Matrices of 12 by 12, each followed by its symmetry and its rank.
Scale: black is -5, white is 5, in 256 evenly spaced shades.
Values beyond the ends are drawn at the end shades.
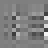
neither, rank one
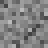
symmetric, full rank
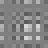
symmetric, rank one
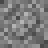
symmetric, full rank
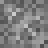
symmetric, full rank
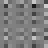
neither, rank one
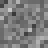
symmetric, full rank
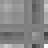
symmetric, rank one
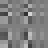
neither, rank one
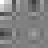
symmetric, rank one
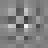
symmetric, rank one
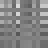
neither, rank one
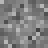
symmetric, full rank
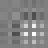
symmetric, rank one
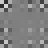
symmetric, rank one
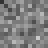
symmetric, full rank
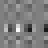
neither, rank one
